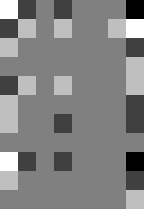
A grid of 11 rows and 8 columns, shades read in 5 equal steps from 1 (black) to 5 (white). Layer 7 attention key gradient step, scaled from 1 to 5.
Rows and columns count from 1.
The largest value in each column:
5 4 3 4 3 3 4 5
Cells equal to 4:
12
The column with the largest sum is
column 1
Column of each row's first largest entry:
1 8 1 8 2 1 1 1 1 1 8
